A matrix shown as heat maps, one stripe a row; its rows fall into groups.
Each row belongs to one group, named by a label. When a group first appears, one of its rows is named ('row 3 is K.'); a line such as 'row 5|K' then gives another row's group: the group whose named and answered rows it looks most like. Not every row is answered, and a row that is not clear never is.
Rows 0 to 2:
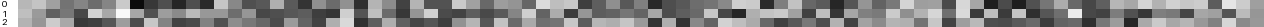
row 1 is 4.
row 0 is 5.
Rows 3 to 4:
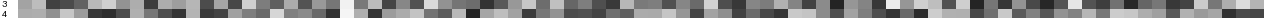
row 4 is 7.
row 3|4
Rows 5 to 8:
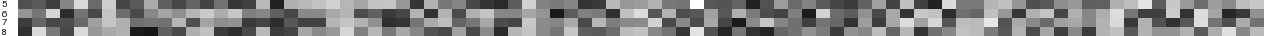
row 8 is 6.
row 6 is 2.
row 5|6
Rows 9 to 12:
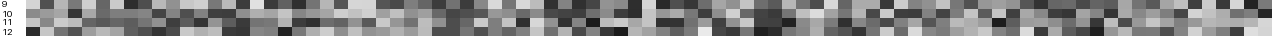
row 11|5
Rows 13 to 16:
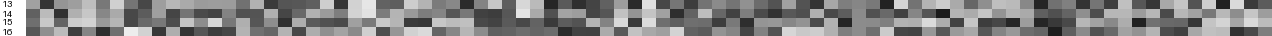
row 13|2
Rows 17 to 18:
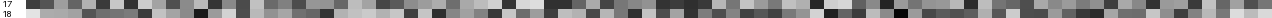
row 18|5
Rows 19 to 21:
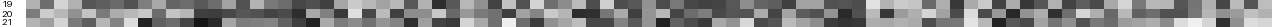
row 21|5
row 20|4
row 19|5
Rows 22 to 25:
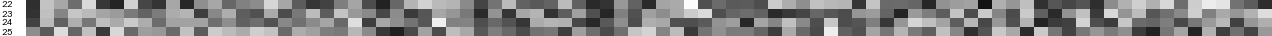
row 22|7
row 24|4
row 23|6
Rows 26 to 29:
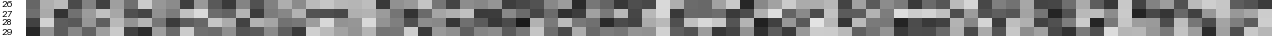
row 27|4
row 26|7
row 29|6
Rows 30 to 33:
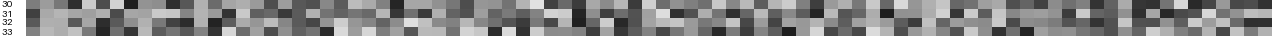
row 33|5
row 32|7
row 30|2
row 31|4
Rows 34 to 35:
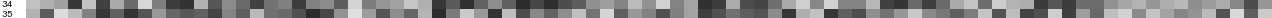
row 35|5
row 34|7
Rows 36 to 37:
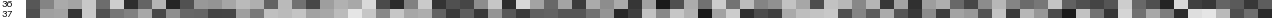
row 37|7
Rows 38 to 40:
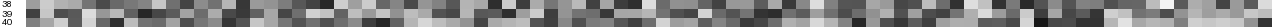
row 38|5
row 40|7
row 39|6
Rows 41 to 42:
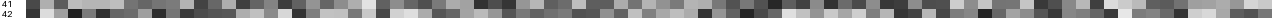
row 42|7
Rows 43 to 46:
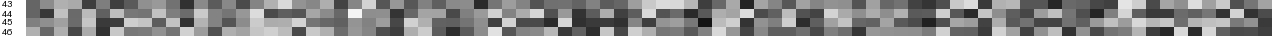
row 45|7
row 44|2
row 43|7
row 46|2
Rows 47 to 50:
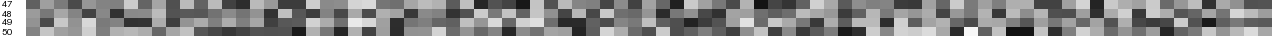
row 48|5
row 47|6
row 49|2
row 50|4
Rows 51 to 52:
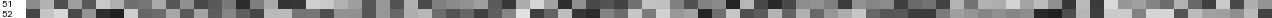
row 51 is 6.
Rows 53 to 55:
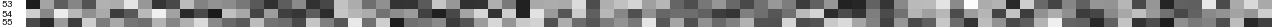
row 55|2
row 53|4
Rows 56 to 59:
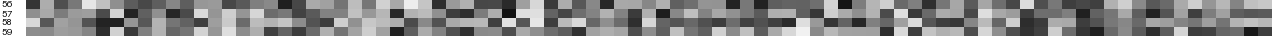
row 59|2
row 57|2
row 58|5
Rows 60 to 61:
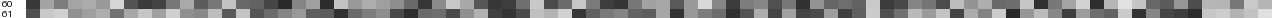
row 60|6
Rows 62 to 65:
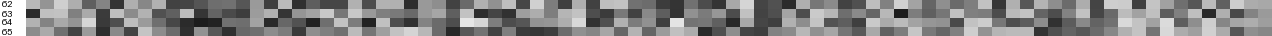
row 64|5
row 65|7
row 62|5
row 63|6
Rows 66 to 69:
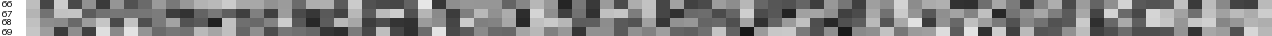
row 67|5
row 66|2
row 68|5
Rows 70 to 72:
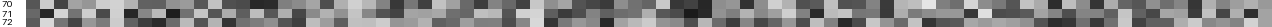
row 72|6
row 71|2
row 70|4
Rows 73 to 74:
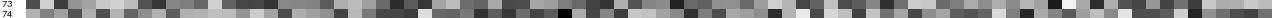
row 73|4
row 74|2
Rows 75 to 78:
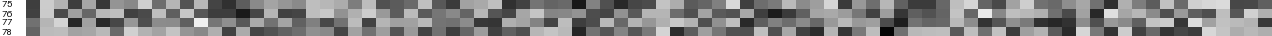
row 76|6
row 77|7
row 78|4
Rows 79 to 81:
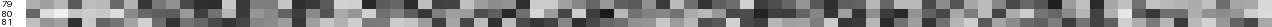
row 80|6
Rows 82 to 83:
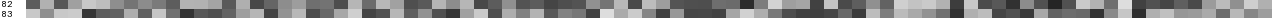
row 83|5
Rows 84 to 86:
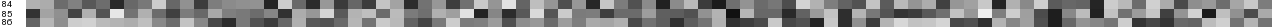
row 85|6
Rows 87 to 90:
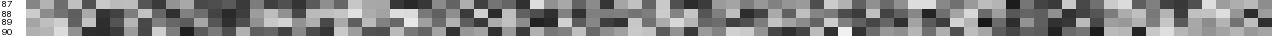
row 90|5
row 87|4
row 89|7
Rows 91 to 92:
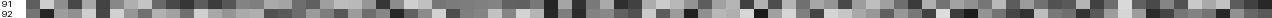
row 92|2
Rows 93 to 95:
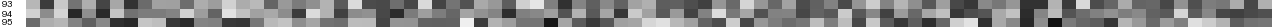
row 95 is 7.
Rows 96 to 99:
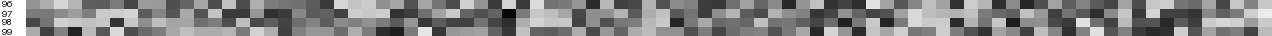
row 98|4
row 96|5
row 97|4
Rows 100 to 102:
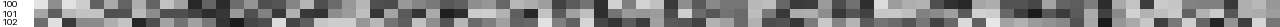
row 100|5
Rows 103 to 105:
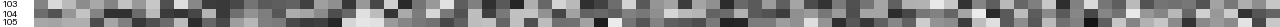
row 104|7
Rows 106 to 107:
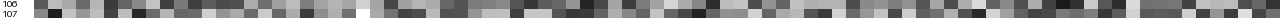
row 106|7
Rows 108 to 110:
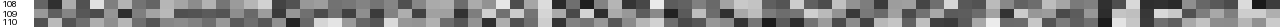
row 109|5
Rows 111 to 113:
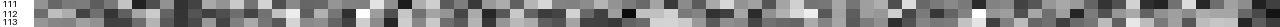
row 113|7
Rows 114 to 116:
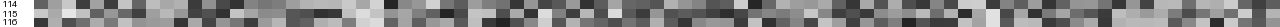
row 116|6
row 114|7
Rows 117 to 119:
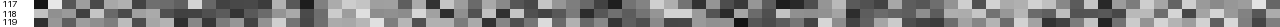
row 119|6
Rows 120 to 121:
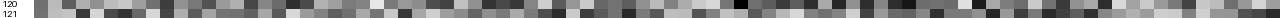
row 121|7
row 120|6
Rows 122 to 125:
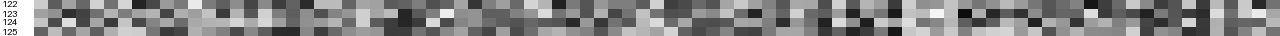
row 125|4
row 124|2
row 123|4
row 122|2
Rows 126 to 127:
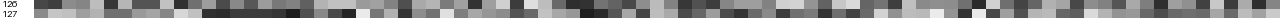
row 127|4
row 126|2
